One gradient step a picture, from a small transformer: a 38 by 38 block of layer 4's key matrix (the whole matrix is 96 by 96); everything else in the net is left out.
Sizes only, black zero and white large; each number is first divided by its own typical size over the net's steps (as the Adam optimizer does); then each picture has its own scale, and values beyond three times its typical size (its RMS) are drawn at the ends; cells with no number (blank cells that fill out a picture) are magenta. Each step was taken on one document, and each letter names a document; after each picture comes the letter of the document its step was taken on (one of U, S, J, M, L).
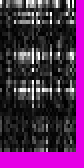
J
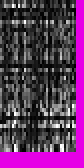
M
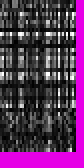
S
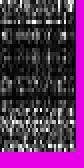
S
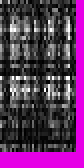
M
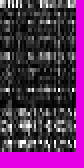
J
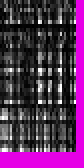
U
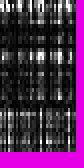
J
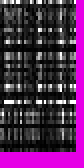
U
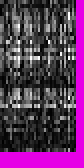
M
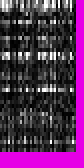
J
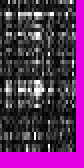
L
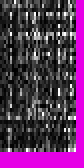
S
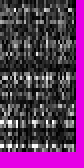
M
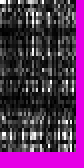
L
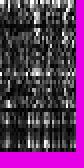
L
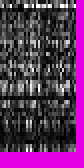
L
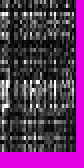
L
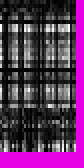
M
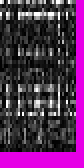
L
